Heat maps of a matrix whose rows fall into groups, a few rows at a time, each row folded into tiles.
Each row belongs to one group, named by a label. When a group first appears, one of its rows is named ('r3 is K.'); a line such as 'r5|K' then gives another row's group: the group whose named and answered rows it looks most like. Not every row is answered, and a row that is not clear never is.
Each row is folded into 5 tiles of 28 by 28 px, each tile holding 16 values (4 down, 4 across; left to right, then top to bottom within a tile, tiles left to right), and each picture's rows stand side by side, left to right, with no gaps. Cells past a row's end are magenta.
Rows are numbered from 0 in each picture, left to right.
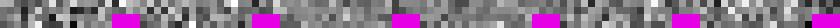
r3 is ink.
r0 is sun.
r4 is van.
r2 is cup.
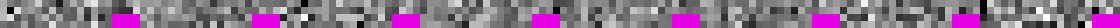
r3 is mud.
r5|sun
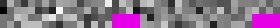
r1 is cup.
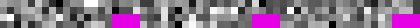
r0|van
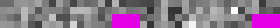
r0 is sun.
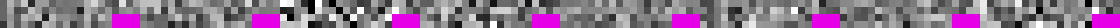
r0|van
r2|cup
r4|mud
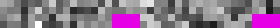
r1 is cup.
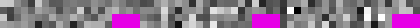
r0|cup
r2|van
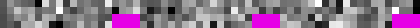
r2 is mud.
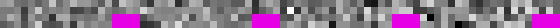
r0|sun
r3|cup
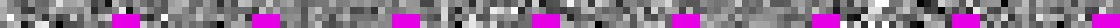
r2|sun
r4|cup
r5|mud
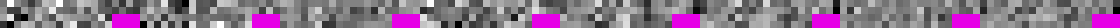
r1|ink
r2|sun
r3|cup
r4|mud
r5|mud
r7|mud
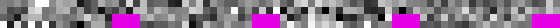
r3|cup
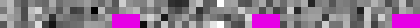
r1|ink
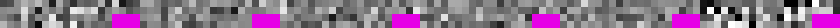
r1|sun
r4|ink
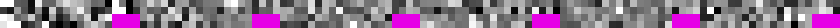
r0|cup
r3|mud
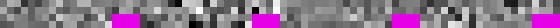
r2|cup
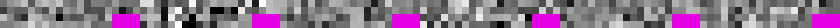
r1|sun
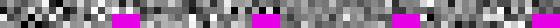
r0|cup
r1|mud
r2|cup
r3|cup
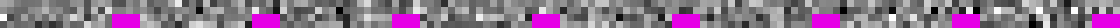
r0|cup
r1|mud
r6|mud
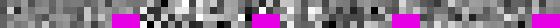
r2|sun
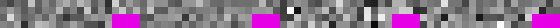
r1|van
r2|van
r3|ink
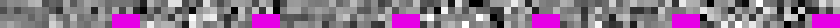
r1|mud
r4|sun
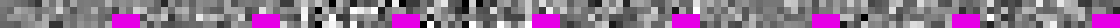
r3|ink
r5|van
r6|ink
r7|ink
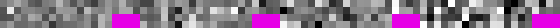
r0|van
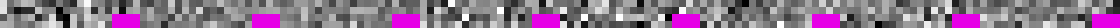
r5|ink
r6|cup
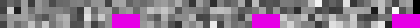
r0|van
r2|mud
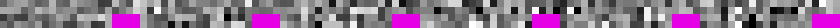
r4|van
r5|sun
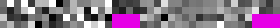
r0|cup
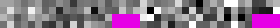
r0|sun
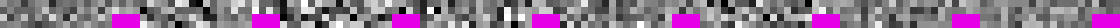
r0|cup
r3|van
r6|sun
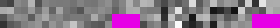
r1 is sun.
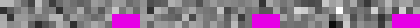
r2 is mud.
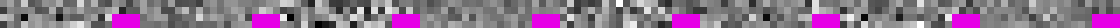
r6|ink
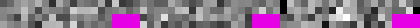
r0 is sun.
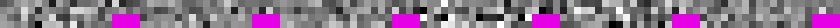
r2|mud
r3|ink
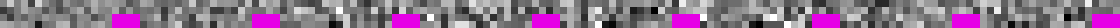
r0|cup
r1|sun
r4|sun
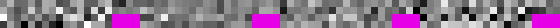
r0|cup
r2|mud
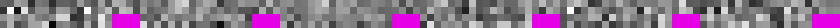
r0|van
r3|ink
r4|van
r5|van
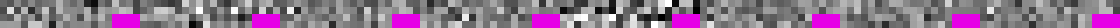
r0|van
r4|mud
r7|van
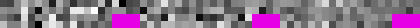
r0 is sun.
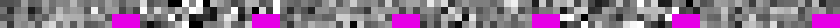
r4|ink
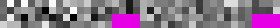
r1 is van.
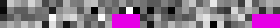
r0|mud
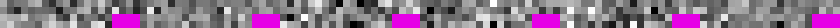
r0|mud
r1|van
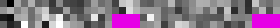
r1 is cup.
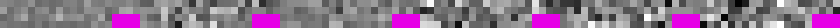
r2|mud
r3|cup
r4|van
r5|ink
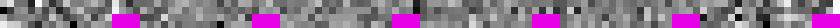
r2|mud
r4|van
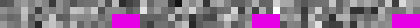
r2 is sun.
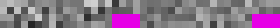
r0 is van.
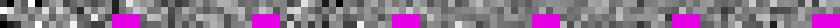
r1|ink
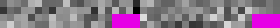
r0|mud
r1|cup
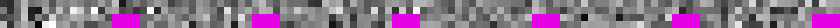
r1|van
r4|ink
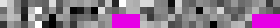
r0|sun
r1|cup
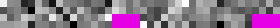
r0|cup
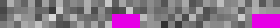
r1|cup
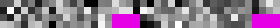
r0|van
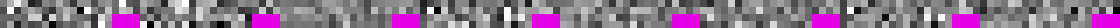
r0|van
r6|van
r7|mud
